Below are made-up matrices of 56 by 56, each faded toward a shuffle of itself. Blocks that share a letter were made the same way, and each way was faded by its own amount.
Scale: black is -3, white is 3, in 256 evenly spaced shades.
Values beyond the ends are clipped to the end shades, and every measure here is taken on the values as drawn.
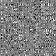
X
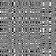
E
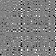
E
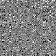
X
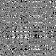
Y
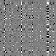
E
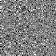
X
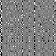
E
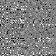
Y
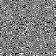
Y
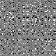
Y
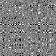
Y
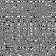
Y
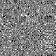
X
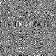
X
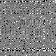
Y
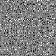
X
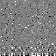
Y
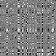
E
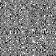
X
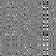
E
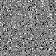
X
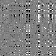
E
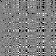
E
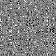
X
